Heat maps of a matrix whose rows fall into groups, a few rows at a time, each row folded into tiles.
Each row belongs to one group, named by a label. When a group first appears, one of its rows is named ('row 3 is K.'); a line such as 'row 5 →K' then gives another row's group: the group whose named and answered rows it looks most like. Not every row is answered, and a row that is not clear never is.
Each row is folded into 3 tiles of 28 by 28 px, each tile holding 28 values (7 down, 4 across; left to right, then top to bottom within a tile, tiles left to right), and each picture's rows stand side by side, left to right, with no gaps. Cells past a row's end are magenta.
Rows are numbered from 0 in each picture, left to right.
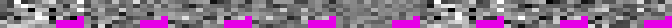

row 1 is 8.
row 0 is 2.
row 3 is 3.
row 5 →2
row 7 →8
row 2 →3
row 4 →8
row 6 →3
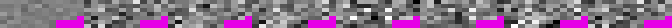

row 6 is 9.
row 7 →8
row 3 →9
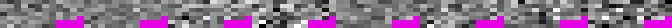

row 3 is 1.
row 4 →3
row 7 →3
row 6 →3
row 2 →2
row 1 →8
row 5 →9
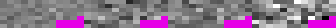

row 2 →3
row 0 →8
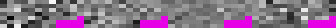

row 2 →8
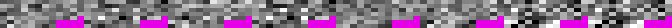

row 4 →9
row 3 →3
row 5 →9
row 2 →2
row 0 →9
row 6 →1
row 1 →3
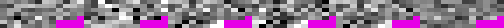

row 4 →1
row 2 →1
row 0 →2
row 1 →2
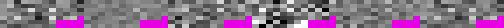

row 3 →1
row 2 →8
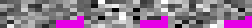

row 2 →1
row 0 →9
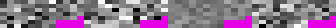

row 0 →8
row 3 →1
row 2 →9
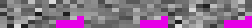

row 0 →8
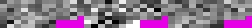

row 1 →1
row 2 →9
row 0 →9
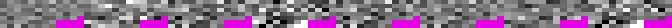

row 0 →8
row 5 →8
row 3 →1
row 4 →8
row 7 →1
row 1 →2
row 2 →8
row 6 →3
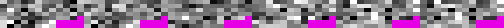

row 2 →3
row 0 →1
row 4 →2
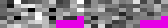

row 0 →2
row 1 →8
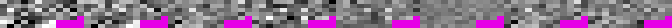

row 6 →9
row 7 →9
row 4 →3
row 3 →3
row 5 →8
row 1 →1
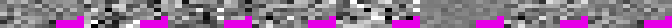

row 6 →2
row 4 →2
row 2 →3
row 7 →9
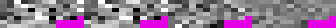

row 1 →2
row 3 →9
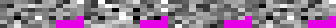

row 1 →2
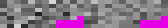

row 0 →8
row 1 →9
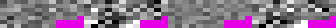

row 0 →8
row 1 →1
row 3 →1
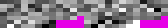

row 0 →9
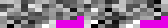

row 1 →1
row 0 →1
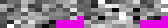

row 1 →2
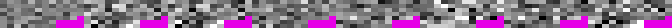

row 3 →8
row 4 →3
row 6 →3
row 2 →1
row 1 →1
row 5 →2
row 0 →8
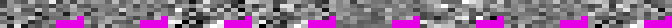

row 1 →8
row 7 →1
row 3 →1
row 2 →1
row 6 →8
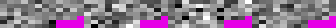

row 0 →9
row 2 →2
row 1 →1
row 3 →9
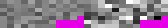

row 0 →8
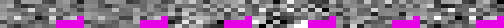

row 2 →9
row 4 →8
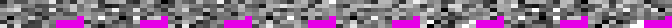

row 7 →1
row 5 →1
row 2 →8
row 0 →8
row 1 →3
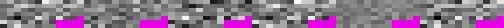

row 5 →2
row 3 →2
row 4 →8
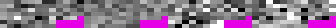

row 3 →2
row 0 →3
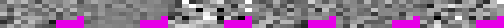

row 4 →8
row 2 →2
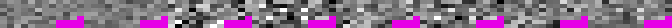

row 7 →3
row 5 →3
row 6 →9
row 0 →8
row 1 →3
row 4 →9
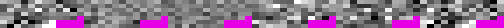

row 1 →9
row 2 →8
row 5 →1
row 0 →1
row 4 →3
